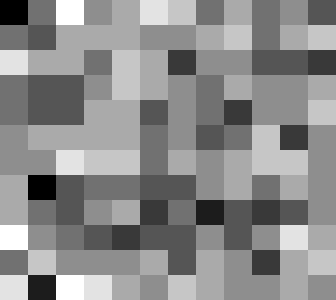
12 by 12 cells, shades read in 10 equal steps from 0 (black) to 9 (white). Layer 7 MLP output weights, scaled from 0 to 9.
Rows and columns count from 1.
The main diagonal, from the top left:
0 3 6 5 6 4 6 5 3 5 6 5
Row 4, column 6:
6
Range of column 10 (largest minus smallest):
5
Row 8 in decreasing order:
6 6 6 5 5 4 4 4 3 3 3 0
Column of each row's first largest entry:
3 9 1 5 12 10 3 1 1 1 2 3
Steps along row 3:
down same down up down down up same down same down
